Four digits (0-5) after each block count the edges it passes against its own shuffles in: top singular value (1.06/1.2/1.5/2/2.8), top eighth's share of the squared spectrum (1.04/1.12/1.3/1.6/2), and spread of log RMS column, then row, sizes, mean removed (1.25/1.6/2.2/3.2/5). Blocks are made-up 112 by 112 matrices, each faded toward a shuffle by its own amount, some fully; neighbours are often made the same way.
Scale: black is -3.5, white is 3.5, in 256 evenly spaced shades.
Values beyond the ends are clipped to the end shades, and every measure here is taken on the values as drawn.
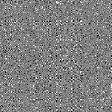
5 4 3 2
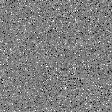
3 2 1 0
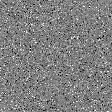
2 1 0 0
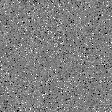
3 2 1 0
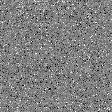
3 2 0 0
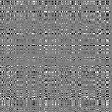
5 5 4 4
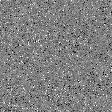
3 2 0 0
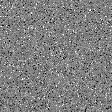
2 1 0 0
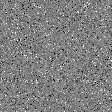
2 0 0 0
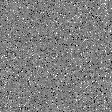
2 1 0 0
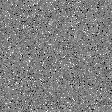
2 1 0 0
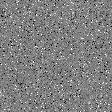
2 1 0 0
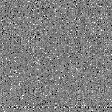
4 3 1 2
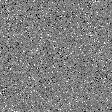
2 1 0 0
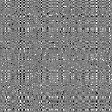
5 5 4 4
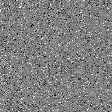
3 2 1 0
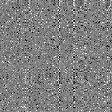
5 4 3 2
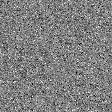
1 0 0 0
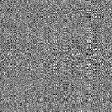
5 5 3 3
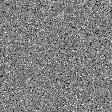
0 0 0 0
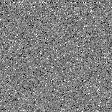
1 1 0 2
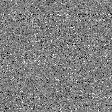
1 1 0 2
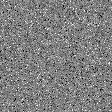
0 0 0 0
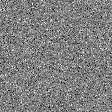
0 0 0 1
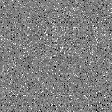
4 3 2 1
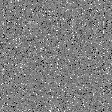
3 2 1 1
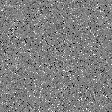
3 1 0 0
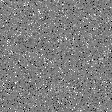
2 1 0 0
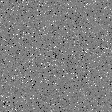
0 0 0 0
